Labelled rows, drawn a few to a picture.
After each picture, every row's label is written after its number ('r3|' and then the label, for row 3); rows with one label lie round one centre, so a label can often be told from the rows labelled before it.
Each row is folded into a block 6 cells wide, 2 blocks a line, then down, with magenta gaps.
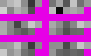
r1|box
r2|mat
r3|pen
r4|pen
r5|box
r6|pen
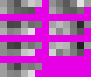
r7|pen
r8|pen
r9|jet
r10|box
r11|jet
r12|box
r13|jet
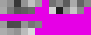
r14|pen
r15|mat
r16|jet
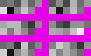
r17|mat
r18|mat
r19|box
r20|jet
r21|mat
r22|box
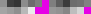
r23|jet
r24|jet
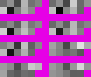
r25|mat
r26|mat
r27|mat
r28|mat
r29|mat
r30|pen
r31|pen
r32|pen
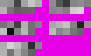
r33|pen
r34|jet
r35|mat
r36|box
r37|box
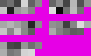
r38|mat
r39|mat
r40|box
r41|pen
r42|jet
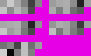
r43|box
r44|box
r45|box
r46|box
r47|mat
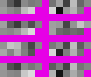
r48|jet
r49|mat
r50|jet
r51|pen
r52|box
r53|mat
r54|jet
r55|mat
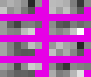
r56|box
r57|box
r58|jet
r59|jet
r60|pen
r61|box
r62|pen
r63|jet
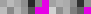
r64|box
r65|box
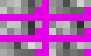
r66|box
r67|pen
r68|box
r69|box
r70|pen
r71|pen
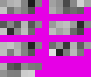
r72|box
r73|pen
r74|mat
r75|box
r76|box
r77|mat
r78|jet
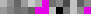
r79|pen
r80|mat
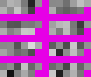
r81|box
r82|pen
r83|jet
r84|box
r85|pen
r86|mat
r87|mat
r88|mat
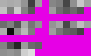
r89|box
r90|pen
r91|mat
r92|pen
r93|jet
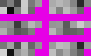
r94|mat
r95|box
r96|pen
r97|pen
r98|mat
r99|box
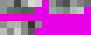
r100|pen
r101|jet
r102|box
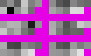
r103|mat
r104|jet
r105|box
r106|pen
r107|jet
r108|jet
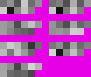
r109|mat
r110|mat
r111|pen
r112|jet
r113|box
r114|mat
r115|pen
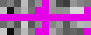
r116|mat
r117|jet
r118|mat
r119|pen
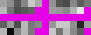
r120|pen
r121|jet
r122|mat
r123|box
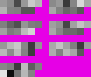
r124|pen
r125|pen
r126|jet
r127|pen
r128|box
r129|box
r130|mat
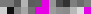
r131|mat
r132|jet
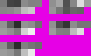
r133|jet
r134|pen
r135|jet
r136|jet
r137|jet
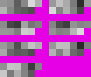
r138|pen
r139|box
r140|jet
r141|jet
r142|pen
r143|box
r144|box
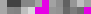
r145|jet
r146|pen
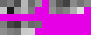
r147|mat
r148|jet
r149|jet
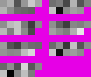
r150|pen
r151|mat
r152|box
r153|jet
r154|jet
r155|mat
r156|mat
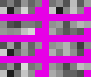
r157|mat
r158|mat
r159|jet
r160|pen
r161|mat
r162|box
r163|mat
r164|pen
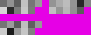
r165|mat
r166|box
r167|mat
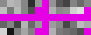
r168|box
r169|jet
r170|mat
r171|pen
